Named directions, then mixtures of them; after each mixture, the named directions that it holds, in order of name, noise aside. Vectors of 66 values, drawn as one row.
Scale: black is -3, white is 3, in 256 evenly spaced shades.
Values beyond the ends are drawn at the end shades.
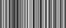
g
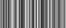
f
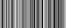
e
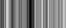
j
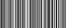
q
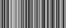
g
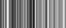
g, j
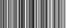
f, j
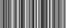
f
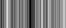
j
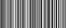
q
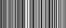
f, g, q
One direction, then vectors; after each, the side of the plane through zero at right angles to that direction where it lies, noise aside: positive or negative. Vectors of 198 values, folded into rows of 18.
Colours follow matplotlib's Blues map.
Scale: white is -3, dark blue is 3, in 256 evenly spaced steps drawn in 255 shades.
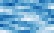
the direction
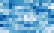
positive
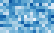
positive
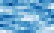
positive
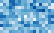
positive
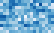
positive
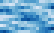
negative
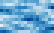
negative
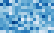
positive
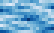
negative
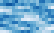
positive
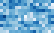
positive
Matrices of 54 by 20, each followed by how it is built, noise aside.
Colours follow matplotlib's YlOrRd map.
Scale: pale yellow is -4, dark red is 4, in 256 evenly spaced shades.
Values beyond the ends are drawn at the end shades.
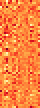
low rank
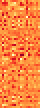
low rank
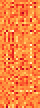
low rank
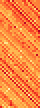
Toeplitz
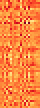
low rank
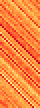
Toeplitz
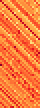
Toeplitz
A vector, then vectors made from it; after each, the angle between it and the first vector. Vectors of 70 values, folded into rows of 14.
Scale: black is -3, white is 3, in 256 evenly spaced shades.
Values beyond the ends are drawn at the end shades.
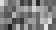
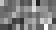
nearly parallel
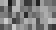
partly aligned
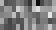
partly aligned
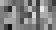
partly aligned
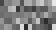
partly opposed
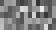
partly aligned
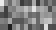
nearly parallel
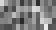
nearly parallel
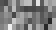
nearly opposite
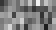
nearly opposite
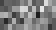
orthogonal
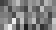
partly opposed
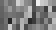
partly opposed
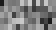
nearly opposite
